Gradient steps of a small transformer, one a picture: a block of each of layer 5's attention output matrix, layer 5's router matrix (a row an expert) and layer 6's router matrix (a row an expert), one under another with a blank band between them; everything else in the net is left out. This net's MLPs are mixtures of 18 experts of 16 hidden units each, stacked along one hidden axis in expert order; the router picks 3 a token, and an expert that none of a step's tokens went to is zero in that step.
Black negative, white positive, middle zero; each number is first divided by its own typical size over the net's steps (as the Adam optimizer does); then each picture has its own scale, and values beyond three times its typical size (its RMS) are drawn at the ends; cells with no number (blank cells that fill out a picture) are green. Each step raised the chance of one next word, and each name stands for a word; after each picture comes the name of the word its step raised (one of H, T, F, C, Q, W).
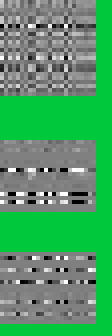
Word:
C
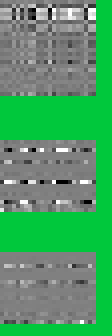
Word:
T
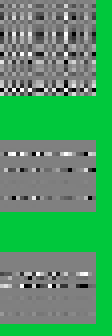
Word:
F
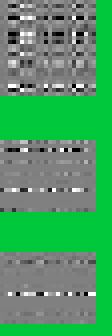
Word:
F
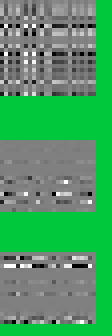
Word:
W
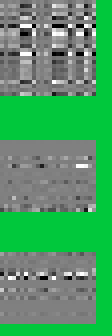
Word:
W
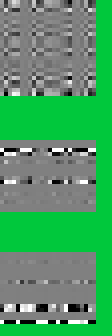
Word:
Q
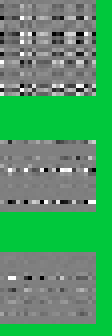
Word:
F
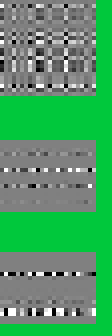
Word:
C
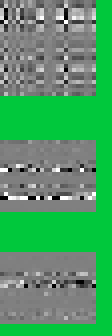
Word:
T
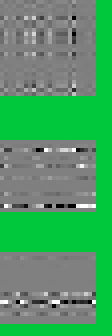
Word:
F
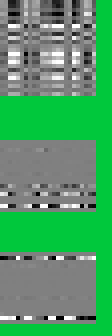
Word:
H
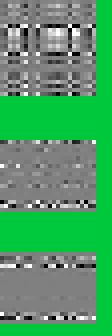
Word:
W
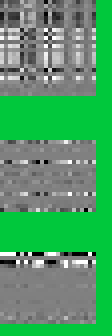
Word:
H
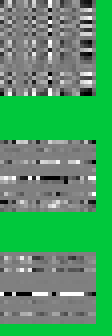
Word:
Q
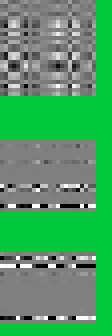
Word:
C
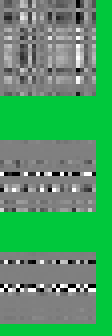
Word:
H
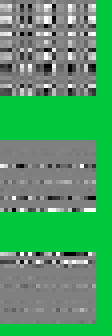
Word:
C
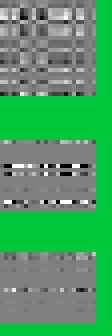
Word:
T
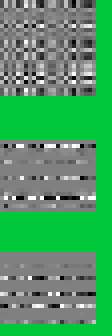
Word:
Q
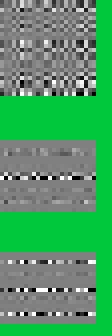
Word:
Q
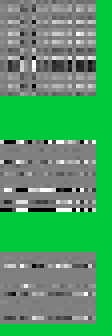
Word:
C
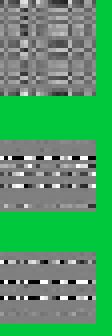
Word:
Q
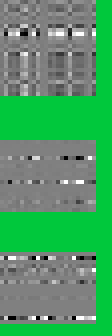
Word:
W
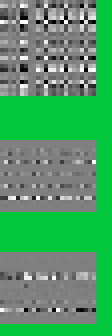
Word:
T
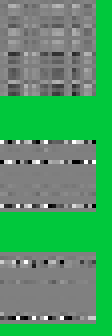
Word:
W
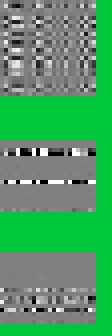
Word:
C
